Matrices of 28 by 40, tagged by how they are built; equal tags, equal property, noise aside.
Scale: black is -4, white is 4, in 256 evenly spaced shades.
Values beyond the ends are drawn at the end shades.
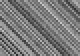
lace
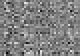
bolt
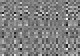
bolt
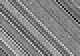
lace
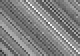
lace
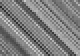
lace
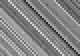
lace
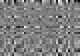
bolt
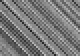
lace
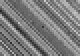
lace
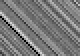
lace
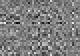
bolt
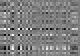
bolt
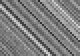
lace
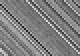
lace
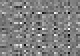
bolt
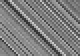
lace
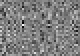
bolt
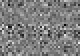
bolt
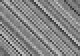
lace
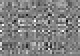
bolt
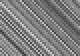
lace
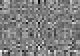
bolt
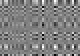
bolt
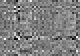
bolt
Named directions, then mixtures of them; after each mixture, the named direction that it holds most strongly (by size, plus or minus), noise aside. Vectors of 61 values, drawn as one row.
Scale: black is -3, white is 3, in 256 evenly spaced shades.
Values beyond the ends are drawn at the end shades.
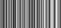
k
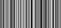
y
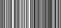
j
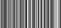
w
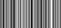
y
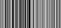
j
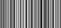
y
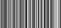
w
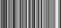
w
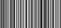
y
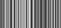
y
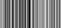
j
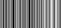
k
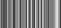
w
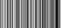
k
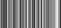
w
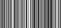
j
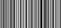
y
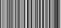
w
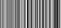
w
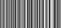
w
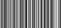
w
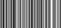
k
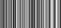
k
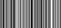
y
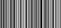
y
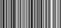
k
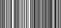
j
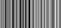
j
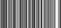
w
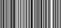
y
